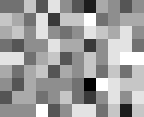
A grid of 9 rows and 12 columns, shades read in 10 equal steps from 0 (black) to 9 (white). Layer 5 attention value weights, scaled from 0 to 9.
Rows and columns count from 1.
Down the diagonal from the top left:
4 6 5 5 7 6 4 2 4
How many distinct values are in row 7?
8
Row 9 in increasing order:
1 3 4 5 5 5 5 7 7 8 8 9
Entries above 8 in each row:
0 1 0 0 2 0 1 0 1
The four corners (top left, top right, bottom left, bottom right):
4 5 5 7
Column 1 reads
4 7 6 4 8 6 5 3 5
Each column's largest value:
8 8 7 9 8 7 8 9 9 8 9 9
